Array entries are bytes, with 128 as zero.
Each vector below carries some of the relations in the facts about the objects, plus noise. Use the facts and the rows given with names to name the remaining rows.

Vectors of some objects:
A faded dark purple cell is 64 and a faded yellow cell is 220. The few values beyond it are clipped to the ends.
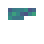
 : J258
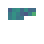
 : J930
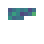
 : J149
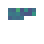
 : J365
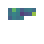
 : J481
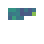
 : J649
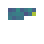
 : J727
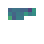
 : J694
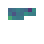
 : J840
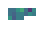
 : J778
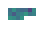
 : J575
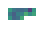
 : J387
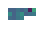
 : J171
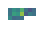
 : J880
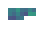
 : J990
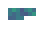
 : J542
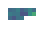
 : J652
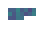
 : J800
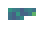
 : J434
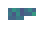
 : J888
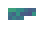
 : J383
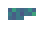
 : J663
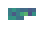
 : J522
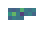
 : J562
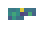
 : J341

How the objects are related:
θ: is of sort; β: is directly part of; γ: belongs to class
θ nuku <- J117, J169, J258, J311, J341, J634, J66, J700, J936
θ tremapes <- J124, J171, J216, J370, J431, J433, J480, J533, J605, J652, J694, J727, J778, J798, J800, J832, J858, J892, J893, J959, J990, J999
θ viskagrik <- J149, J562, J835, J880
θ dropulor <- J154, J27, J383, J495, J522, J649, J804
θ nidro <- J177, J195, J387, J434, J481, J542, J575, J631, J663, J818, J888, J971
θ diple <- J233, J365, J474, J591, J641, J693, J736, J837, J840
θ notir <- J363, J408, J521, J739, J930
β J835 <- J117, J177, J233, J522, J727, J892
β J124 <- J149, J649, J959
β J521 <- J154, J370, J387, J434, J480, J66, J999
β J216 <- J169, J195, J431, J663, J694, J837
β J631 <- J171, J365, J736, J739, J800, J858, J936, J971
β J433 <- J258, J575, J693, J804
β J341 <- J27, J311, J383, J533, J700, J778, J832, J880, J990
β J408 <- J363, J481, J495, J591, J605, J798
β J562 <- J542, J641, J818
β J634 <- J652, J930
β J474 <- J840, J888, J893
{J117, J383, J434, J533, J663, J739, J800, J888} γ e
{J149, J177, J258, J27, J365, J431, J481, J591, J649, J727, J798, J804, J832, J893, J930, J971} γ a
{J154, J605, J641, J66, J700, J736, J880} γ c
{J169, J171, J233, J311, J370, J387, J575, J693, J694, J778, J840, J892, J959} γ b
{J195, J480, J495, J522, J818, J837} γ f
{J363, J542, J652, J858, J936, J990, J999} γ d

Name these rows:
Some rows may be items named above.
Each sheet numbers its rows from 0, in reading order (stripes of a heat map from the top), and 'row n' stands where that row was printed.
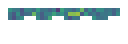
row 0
J434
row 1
J387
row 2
J66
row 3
J837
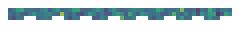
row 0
J533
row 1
J177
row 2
J533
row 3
J542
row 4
J117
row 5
J832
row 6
J495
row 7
J363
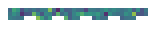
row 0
J591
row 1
J311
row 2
J892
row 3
J474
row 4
J736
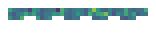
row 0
J387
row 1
J370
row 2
J480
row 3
J154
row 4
J605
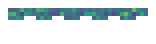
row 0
J835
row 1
J27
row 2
J990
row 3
J631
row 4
J634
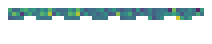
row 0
J521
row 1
J700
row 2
J700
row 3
J177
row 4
J936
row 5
J370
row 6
J169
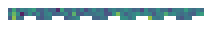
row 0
J408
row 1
J171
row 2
J739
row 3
J999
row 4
J575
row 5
J233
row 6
J990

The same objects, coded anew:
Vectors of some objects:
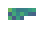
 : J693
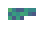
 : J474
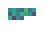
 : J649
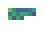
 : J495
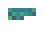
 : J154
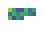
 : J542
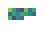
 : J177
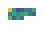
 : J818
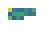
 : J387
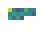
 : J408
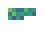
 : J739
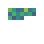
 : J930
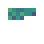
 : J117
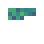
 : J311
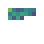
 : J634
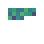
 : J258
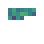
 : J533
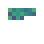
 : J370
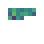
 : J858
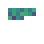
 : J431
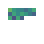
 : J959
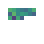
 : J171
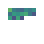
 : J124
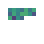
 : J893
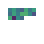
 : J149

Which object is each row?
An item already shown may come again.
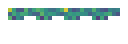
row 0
J542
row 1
J171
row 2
J408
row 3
J562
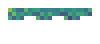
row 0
J739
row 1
J66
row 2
J999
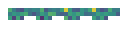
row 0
J562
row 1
J880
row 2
J575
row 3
J408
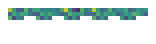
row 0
J542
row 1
J154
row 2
J631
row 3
J363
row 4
J383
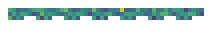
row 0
J837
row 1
J171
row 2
J634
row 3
J835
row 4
J521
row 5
J832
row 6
J341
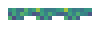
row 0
J591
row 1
J233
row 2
J169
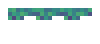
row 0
J778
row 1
J641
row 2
J652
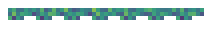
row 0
J936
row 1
J27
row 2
J634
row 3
J739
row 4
J736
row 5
J605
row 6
J990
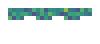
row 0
J480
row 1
J700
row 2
J434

